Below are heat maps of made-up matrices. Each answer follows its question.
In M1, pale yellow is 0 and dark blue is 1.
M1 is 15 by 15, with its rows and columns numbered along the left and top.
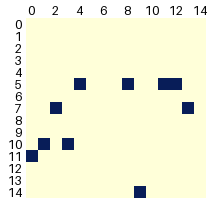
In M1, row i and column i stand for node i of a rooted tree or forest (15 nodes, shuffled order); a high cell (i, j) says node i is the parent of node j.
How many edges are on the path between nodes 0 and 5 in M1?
2
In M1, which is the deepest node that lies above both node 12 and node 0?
5
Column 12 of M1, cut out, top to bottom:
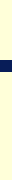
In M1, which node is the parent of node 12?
5
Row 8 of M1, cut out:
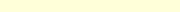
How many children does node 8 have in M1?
0
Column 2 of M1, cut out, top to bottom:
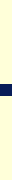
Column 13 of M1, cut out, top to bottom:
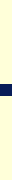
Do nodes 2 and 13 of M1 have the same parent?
yes
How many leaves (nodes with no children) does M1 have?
10
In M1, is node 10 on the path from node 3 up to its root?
yes
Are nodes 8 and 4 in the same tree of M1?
yes
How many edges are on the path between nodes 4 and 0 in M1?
3
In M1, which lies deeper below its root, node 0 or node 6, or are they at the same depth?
node 0
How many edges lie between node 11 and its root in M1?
1
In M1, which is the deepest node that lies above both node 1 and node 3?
10
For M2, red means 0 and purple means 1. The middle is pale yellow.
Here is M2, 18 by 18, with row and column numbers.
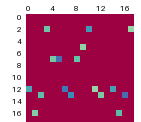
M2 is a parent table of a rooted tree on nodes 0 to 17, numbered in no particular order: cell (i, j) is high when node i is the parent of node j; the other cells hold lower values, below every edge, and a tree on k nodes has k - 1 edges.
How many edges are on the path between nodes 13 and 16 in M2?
1
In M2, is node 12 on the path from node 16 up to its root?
no
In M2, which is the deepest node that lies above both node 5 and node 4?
7
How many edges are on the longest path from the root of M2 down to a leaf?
3
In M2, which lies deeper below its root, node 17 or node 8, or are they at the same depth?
the same depth
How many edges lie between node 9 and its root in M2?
3
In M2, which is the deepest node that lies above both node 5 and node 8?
7
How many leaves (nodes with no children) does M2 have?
12
